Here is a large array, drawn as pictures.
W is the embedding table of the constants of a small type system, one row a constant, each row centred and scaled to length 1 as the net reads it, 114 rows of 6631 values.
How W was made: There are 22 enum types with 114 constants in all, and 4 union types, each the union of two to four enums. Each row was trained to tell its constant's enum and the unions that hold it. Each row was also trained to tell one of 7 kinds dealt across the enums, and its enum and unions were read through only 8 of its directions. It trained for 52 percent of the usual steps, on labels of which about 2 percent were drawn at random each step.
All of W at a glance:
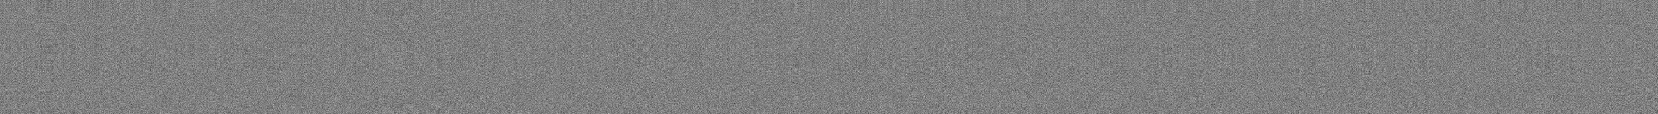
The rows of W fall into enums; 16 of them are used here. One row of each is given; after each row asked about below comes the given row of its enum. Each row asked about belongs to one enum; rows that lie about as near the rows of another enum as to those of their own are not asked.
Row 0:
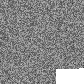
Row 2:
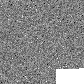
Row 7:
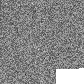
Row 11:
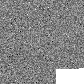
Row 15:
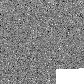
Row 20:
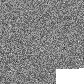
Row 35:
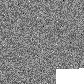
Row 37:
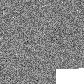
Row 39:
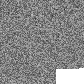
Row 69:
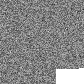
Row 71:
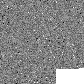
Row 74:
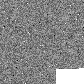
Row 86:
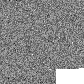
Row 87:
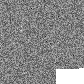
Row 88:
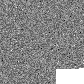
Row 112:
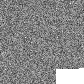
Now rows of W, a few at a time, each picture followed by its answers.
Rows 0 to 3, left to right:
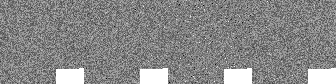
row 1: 11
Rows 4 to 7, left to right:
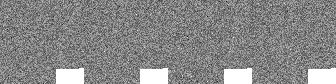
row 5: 11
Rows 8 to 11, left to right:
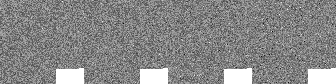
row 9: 0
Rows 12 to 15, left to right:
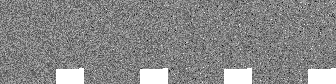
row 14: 71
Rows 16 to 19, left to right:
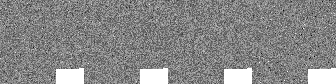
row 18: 0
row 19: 35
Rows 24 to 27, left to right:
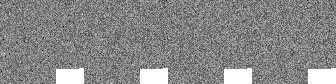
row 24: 71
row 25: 112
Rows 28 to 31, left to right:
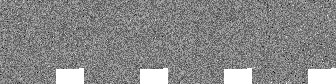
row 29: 112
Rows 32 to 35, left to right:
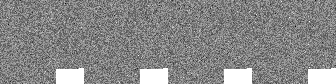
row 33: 39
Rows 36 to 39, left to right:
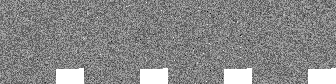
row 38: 11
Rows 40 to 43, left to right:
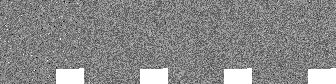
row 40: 35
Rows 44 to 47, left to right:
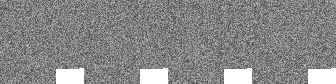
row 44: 35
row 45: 2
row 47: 0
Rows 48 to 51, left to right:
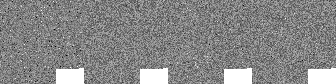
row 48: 71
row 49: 112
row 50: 37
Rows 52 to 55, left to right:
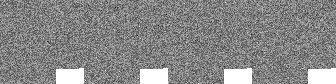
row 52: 0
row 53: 35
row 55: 39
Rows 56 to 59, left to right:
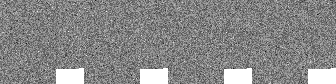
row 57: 87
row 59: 112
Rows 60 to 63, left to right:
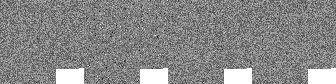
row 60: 0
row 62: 37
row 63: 112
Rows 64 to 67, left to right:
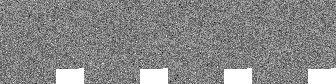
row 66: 37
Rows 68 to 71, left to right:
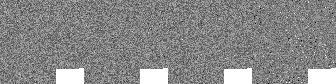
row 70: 7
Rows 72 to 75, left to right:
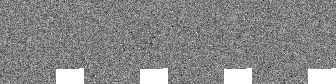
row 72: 15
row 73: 37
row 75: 11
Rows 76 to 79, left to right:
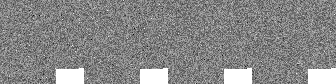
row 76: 86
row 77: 35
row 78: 112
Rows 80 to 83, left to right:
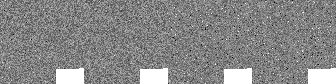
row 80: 37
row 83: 71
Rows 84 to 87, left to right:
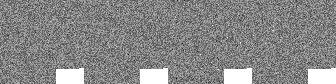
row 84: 0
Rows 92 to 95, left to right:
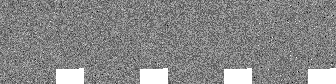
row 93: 11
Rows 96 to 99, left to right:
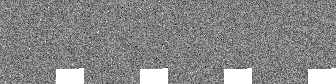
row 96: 39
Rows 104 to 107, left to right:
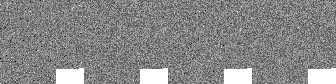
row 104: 71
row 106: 11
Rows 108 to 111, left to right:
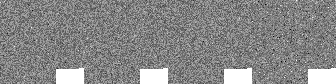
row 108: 37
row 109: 87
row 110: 7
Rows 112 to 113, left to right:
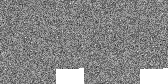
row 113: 35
